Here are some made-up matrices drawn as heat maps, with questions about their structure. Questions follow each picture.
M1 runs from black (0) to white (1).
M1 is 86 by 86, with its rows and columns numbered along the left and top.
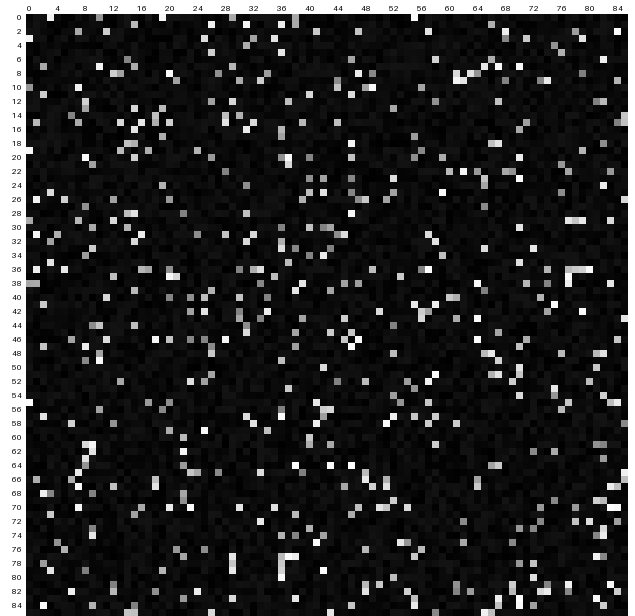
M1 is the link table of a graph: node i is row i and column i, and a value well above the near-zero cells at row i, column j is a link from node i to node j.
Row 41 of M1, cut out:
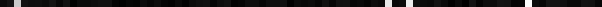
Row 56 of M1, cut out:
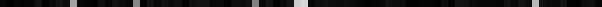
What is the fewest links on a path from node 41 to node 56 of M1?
4
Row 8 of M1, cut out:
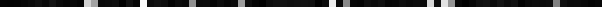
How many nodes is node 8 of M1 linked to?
11
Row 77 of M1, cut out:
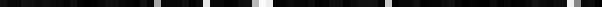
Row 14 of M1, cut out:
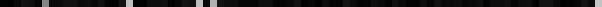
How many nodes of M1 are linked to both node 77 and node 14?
0
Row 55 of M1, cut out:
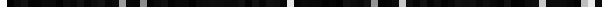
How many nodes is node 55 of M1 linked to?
9
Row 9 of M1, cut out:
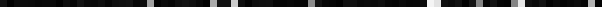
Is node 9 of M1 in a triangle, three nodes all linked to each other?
no
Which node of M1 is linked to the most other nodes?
node 36
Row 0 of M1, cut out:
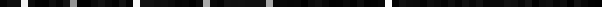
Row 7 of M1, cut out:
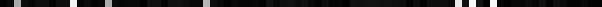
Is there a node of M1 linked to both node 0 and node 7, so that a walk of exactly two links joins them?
yes
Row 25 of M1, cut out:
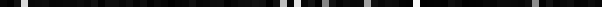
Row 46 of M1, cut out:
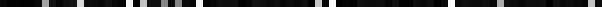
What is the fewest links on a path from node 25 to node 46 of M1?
1
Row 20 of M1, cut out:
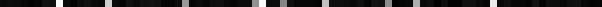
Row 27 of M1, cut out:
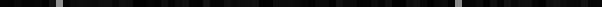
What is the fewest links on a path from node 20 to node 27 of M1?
2
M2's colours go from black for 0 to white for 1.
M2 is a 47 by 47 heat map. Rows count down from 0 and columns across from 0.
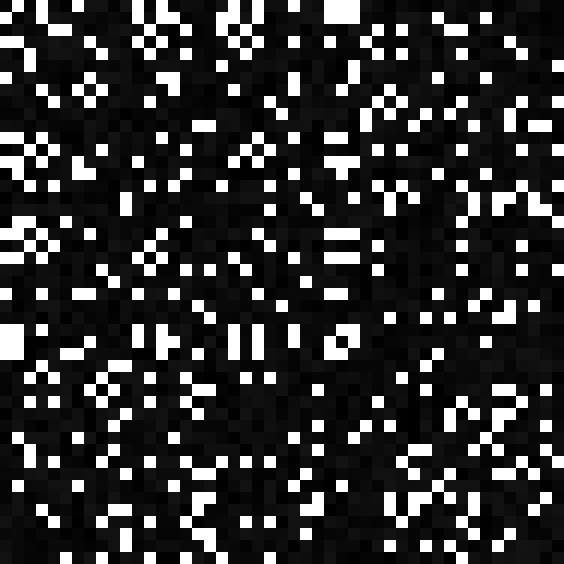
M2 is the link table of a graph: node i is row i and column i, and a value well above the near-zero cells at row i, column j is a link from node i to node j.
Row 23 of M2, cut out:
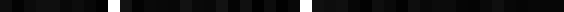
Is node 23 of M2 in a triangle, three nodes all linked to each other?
no
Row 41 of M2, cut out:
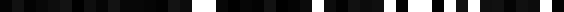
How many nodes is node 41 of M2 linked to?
9
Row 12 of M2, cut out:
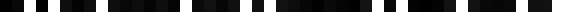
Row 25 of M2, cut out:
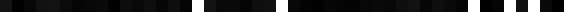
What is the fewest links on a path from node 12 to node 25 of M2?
4
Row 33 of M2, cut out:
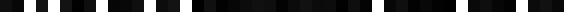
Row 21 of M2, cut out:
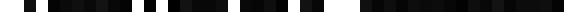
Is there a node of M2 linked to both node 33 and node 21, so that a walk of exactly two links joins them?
no
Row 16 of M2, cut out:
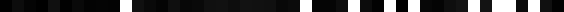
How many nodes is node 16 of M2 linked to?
9
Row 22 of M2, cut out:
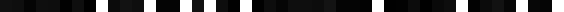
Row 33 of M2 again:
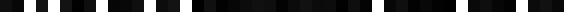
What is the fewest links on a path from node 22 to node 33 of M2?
2
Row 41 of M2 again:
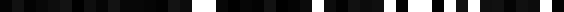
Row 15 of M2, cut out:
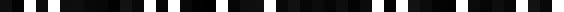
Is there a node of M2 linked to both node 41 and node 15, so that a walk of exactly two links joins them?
no
